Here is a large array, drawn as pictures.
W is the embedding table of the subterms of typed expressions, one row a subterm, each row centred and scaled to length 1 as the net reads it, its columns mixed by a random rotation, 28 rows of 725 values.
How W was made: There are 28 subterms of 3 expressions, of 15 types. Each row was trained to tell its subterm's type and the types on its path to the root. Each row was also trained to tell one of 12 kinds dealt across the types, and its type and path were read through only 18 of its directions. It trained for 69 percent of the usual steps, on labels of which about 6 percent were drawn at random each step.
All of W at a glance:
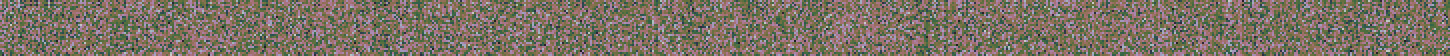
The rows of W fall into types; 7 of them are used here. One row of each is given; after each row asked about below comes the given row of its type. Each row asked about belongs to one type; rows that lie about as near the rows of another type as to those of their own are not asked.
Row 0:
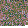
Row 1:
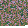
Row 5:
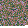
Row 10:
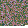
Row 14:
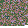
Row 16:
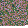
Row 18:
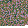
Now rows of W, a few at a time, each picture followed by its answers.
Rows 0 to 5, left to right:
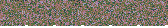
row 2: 0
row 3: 1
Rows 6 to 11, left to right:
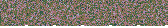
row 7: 16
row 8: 18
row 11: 18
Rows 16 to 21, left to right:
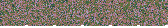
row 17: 0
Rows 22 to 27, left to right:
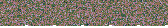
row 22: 0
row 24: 18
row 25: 10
